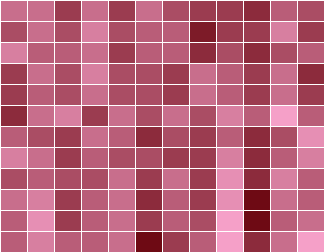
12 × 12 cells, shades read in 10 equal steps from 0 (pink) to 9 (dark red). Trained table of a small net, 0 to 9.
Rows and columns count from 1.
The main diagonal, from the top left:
3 3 4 2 5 5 5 6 1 9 4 0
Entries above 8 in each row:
0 0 0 0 0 0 0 0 0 1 1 1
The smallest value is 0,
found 4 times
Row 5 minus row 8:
4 1 -1 -1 0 0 0 -3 2 -1 -1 4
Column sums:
51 37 60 43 51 66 56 65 35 82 38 46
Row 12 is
4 2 4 4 3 9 6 4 0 7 3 0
